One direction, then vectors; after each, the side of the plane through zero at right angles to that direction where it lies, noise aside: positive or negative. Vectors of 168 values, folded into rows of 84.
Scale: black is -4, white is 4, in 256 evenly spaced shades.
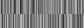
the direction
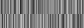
positive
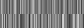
negative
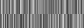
negative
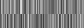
negative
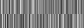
negative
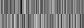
positive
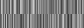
negative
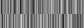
positive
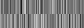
positive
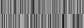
positive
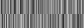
positive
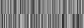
positive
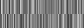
negative
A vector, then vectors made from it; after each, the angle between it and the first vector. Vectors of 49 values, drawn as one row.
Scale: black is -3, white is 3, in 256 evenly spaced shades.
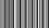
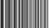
partly opposed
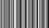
nearly parallel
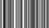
partly aligned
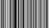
partly opposed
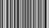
partly opposed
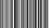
nearly opposite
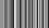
nearly parallel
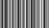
orthogonal
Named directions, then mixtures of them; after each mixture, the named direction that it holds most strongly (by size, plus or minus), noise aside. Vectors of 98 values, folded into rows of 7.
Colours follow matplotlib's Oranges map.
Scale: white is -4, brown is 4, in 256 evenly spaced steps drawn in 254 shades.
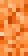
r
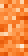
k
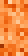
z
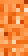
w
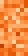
z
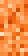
r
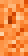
r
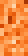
w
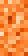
r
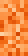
r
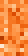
z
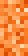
w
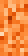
r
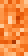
w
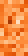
w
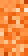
w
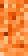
k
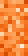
k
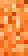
w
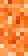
z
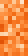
k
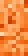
r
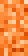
w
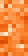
k
